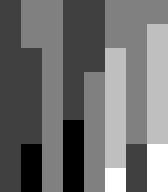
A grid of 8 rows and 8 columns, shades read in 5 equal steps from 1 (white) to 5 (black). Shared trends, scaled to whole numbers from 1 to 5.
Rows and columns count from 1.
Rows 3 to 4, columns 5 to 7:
4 2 3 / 3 2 3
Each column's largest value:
4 5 3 5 4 3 4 3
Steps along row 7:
up down up down down up down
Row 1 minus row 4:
0 -1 0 0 1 1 0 1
